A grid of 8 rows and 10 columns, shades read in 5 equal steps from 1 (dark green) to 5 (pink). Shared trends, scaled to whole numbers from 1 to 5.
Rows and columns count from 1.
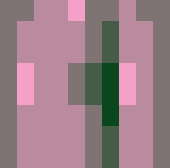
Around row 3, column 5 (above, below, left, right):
4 3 4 3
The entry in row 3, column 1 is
3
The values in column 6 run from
2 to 3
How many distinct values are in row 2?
3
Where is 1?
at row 4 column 7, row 5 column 7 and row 6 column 7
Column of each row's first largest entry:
5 2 2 2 2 2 2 2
